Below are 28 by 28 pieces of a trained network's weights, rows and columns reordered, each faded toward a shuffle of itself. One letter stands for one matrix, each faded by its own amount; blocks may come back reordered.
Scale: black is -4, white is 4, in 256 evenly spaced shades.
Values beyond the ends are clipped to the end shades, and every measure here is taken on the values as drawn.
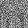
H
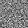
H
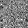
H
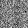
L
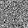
H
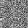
H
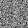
L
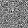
H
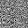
H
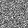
L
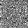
H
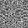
H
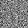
H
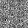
L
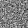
L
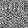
H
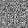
H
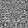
H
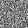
L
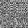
H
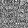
H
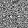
H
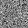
L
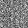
L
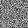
L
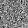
L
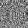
H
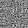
H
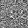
H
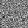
H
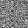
H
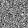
L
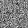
L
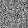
L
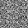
H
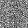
L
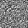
H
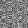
H
